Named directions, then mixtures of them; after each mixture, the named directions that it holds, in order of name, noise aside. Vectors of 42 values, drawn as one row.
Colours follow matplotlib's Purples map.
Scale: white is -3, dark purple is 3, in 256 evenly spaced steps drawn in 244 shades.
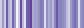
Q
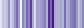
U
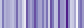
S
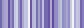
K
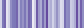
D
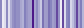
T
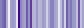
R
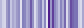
D, S, U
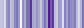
U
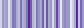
D, Q, T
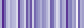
R, S, T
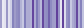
T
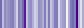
S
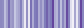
K, S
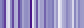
D, K, R
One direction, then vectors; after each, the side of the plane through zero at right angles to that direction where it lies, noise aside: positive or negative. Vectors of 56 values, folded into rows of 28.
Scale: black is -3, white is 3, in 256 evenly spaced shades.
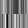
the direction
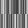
positive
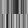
positive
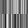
negative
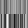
negative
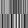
positive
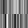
negative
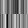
positive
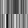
positive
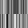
positive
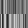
positive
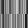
negative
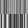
negative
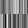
negative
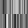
negative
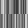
positive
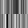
positive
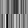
positive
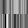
negative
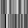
negative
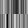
positive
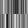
positive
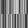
negative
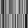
negative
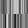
negative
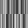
positive
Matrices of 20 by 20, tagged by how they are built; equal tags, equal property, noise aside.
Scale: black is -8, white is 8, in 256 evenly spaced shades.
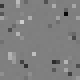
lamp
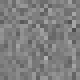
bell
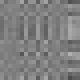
bell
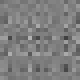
bell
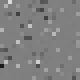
lamp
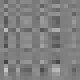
bell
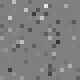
lamp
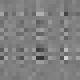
bell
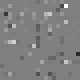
lamp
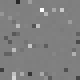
lamp
